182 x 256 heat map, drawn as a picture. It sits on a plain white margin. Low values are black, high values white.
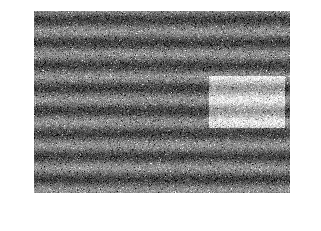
In the middle right lies a patch that is higher than the rest. Stripes running across repeat 8 times from top to bottom. The middle right is the ninth with the highest average.
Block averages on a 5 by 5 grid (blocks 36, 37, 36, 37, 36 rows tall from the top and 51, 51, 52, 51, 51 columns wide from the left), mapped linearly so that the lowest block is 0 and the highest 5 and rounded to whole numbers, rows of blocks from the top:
00000
11122
00035
11112
11111
